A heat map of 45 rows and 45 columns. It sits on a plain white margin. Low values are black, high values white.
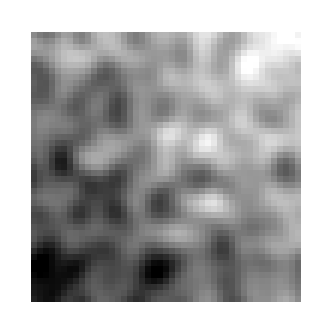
On average the colour sits 50% of the way up the scale. There are no lone odd cells. The ninth with the highest average is the top right. The field climbs toward the top right.
